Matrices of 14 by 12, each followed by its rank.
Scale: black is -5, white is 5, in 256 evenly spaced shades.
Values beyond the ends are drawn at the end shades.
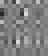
two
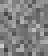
full rank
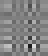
one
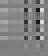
one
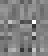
two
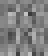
two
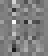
two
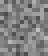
full rank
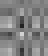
one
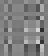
one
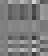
one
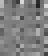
two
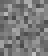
full rank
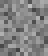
full rank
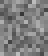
full rank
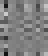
two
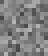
full rank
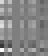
one
